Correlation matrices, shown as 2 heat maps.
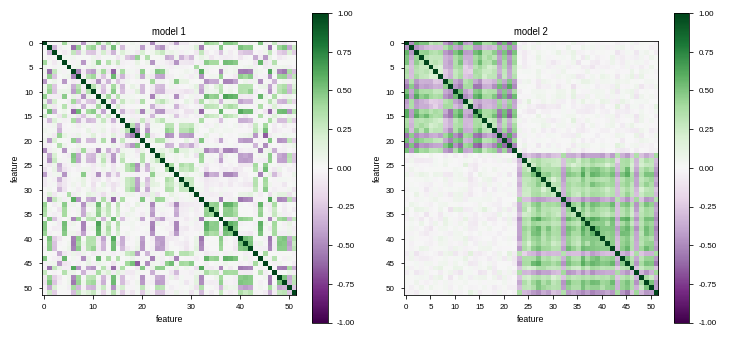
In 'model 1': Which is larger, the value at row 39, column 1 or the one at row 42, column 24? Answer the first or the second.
the first
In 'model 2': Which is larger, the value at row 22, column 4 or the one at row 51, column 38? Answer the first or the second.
the first
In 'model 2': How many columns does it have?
52
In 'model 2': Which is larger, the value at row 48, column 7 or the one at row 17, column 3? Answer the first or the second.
the second
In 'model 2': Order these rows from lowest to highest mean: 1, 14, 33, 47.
47, 1, 14, 33
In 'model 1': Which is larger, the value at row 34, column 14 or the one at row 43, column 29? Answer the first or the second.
the second
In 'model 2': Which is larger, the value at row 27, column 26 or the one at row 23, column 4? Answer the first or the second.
the first
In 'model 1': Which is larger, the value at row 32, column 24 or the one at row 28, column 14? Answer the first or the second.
the first
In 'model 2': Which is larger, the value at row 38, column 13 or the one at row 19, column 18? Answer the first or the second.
the first
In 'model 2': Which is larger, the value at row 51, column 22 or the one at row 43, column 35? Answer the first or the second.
the first
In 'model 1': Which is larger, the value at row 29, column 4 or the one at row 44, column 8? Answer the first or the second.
the first
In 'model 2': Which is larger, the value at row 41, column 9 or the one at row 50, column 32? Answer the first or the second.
the first
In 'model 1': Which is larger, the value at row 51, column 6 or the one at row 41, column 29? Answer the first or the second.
the second
